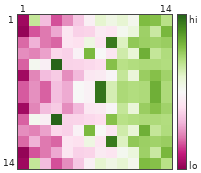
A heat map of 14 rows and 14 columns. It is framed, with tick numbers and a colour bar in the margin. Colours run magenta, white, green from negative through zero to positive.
Mirror symmetry: top to bottom. Average level on the scale: 50%. Slope: up to the right. Stripes: none.
